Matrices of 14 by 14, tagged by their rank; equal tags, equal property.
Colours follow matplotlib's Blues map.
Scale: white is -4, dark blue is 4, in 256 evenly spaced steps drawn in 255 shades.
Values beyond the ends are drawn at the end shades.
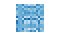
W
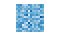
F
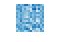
F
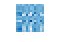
W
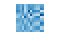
W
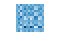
W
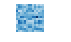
F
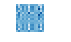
W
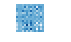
F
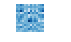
W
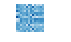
F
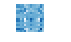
W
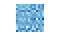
F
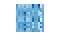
W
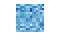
F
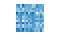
F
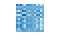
W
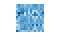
F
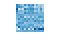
F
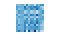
W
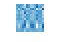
W
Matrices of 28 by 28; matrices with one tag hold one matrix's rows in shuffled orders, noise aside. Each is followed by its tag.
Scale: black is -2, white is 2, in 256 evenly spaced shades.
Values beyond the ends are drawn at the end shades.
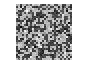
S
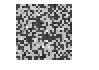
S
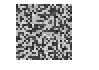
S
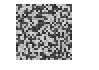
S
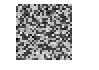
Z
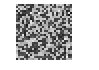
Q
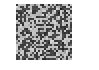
Z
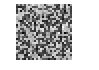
Z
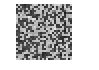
Q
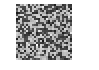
Z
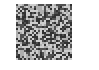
Z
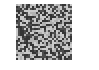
Q
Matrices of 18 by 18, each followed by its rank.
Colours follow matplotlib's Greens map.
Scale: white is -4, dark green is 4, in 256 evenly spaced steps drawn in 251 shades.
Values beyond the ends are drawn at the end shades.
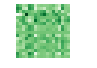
three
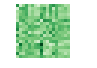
three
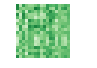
three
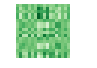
two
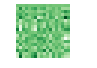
three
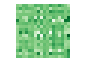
three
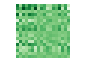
two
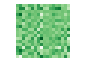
three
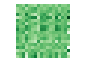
three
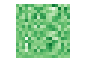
three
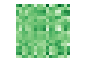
two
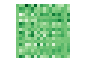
three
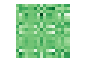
two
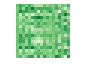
three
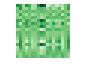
two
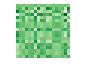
two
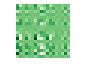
two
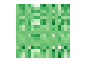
two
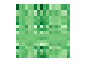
two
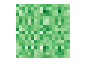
three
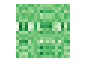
two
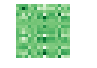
two
